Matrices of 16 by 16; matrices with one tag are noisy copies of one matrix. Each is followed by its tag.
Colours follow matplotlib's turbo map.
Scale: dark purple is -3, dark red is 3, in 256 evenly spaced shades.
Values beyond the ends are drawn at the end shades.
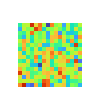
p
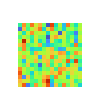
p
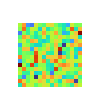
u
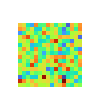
u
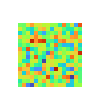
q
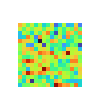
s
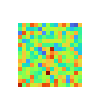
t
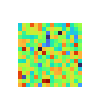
p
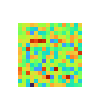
q
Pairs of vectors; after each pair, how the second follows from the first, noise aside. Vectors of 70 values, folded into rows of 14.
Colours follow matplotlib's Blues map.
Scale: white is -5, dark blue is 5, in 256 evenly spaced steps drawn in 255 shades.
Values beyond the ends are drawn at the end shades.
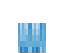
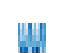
scaled up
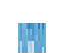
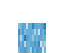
shuffled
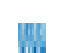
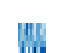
scaled up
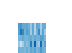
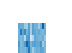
shuffled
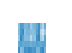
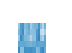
copied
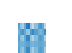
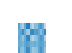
copied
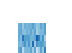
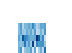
scaled up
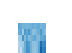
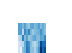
scaled up
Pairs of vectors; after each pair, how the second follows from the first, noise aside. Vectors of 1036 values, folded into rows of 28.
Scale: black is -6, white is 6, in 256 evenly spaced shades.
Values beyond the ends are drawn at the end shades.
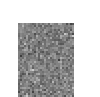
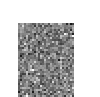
scaled up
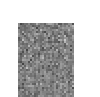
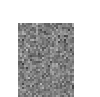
sign-scrambled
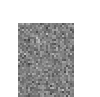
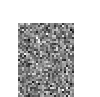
scaled up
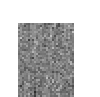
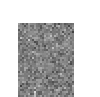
sign-scrambled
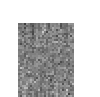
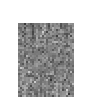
copied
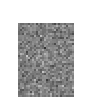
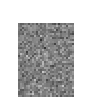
copied
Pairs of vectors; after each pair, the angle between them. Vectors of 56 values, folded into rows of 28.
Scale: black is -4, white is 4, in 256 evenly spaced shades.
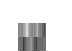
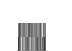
orthogonal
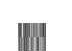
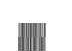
partly opposed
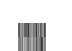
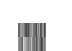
nearly parallel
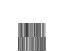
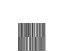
partly aligned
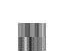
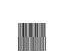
orthogonal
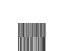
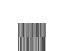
nearly parallel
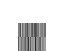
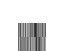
partly aligned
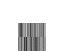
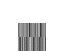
orthogonal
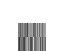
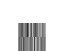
partly aligned
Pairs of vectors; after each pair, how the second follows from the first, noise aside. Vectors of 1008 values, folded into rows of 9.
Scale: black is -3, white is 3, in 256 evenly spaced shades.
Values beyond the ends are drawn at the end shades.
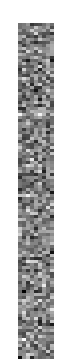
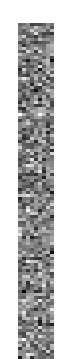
copied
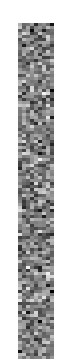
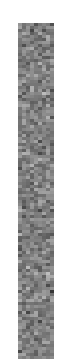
shrunk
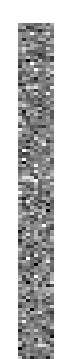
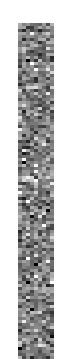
copied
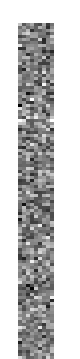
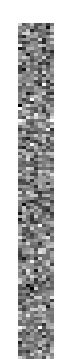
copied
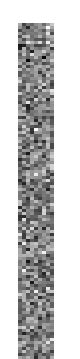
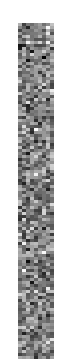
copied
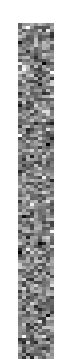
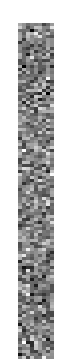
shuffled
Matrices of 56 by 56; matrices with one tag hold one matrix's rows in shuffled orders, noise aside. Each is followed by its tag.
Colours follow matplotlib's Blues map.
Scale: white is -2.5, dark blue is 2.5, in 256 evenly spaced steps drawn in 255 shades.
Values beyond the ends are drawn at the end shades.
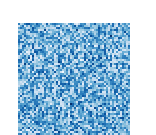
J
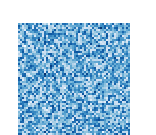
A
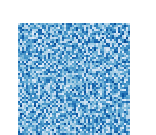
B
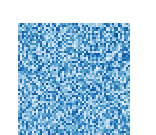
B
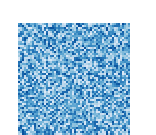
A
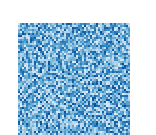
B
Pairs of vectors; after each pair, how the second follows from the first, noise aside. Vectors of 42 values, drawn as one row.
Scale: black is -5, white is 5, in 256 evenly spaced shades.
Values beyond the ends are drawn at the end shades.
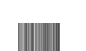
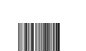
scaled up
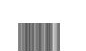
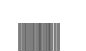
partly zeroed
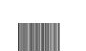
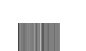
partly zeroed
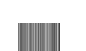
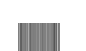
partly zeroed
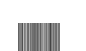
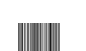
scaled up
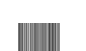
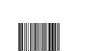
scaled up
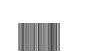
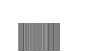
partly zeroed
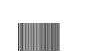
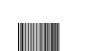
scaled up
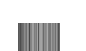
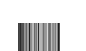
scaled up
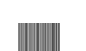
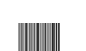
scaled up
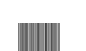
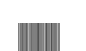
partly zeroed
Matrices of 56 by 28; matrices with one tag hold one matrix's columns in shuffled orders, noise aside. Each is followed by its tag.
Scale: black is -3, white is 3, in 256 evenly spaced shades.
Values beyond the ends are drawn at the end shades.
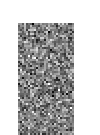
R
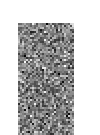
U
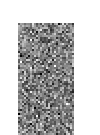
U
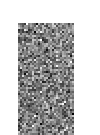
U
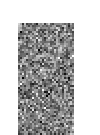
R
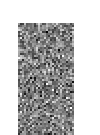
R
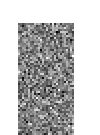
R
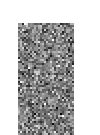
U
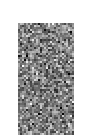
U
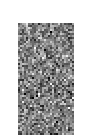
R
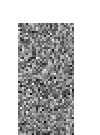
R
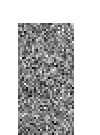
R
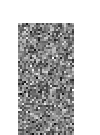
R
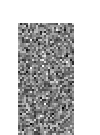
U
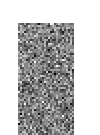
U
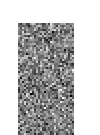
R
